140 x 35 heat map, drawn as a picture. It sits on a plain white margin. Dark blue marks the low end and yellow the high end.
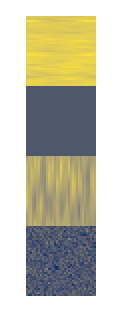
It is made of 4 by 1 panels. Panel 1,1: very high, streaked across, faint in contrast. Panel 2,1: low, flat. Panel 3,1: high, streaked downward. Panel 4,1: low, fine-grained.
